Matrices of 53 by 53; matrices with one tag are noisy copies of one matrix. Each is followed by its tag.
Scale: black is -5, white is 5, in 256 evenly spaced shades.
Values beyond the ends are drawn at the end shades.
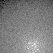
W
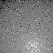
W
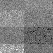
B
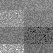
B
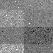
B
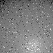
W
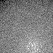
W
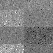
B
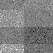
B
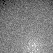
W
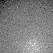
W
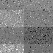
B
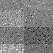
B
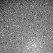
W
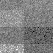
B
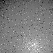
W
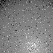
W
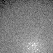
W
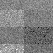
B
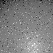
W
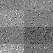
B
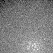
W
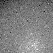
W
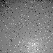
W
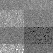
B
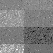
B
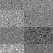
B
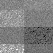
B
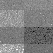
B
